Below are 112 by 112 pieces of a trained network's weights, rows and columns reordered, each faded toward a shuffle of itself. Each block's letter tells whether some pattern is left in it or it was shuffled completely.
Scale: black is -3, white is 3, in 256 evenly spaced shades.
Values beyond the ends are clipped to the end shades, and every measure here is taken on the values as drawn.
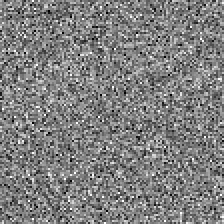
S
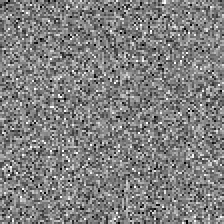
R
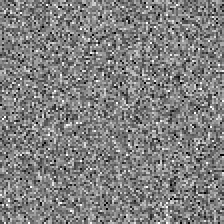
R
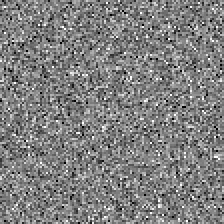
R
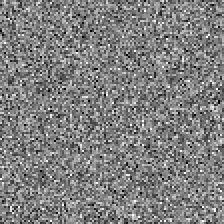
R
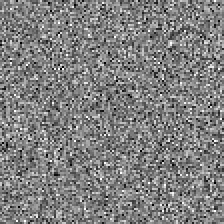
S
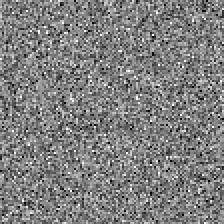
R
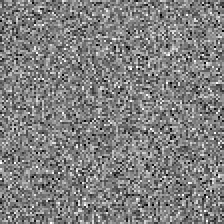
S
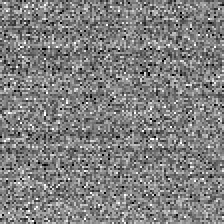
S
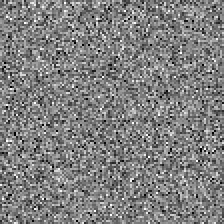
S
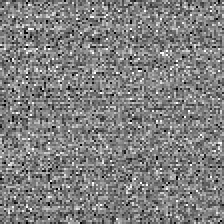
S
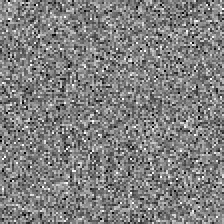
R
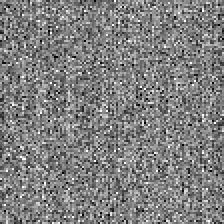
S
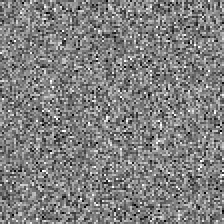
S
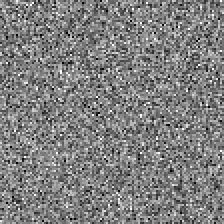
R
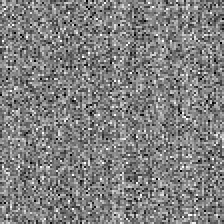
S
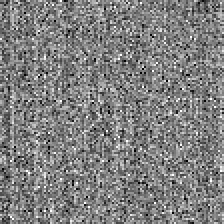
S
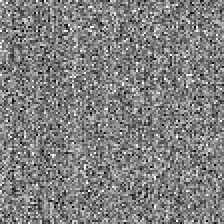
S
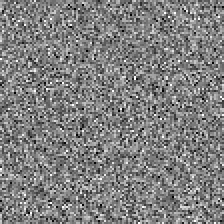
S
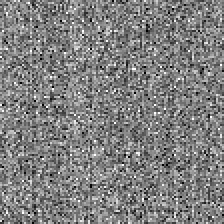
S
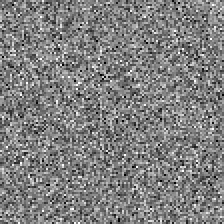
R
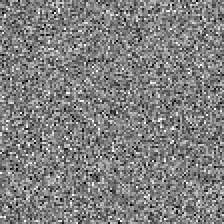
R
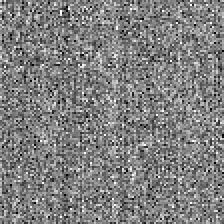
S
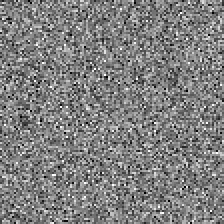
R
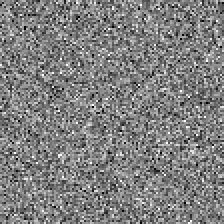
R
